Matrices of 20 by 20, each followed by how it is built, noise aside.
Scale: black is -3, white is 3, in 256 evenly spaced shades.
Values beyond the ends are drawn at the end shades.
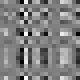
low rank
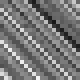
Toeplitz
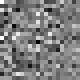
low rank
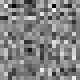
low rank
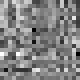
low rank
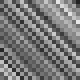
Toeplitz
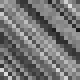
Toeplitz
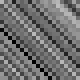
Toeplitz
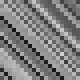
Toeplitz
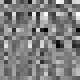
low rank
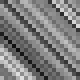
Toeplitz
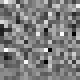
low rank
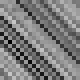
Toeplitz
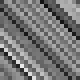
Toeplitz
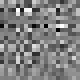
low rank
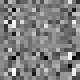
low rank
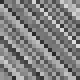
Toeplitz
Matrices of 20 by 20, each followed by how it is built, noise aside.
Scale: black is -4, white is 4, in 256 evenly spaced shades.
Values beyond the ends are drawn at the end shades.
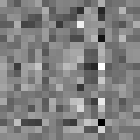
low rank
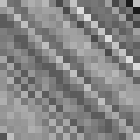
Toeplitz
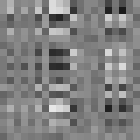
low rank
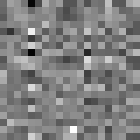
low rank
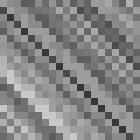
Toeplitz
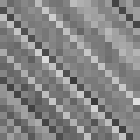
Toeplitz
